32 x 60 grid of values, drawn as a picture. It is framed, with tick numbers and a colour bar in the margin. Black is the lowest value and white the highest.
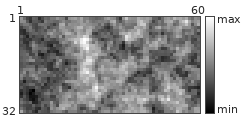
There are no regular stripes. The texture is blotchy. No row or column stands out. The values follow a bell shape.
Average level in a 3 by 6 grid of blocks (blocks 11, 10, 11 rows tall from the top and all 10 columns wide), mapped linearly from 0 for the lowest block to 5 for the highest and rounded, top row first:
1 3 4 3 3 3
1 2 5 3 2 2
0 3 4 4 3 3
